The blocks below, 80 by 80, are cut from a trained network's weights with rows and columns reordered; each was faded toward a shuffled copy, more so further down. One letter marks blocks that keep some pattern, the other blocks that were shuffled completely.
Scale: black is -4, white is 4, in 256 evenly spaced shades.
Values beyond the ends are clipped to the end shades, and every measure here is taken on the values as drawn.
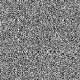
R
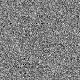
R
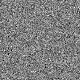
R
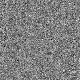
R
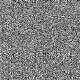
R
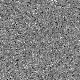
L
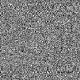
R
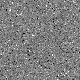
L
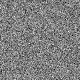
L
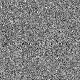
R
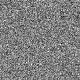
R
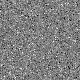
L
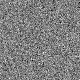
L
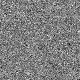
L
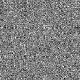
R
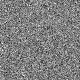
L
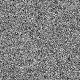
R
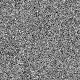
L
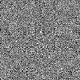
R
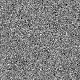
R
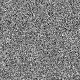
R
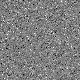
L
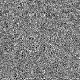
R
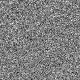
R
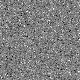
L
